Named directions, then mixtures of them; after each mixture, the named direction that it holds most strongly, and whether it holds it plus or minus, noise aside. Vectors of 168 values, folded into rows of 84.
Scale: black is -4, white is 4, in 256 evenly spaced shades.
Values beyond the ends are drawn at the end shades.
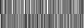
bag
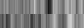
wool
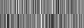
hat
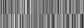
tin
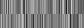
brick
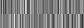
tin, plus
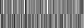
bag, plus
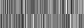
brick, minus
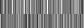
bag, plus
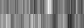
wool, minus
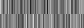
bag, minus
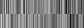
brick, plus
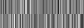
tin, plus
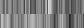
wool, minus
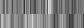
wool, minus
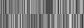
tin, plus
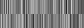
brick, plus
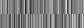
tin, minus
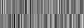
tin, minus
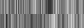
wool, plus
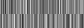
tin, plus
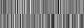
tin, plus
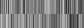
brick, plus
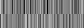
bag, minus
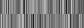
brick, plus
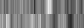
wool, minus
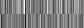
bag, plus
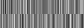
tin, plus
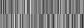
tin, plus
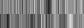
wool, plus
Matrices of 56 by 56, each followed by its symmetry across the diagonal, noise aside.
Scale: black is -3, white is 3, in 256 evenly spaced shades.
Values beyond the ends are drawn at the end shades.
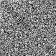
symmetric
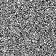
neither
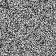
symmetric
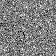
neither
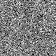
neither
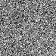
symmetric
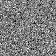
neither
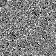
symmetric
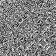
symmetric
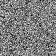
neither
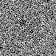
symmetric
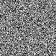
neither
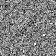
symmetric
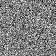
neither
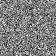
neither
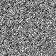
symmetric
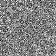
symmetric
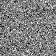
neither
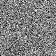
neither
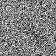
symmetric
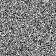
neither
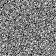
symmetric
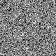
symmetric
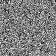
neither
